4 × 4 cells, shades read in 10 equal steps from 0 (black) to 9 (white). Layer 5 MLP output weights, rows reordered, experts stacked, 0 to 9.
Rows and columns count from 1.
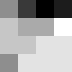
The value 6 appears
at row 2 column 2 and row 2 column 3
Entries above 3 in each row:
1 4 4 4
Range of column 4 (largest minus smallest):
8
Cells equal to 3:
0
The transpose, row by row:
5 7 7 5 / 2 6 7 8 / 0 6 8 8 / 1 9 8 8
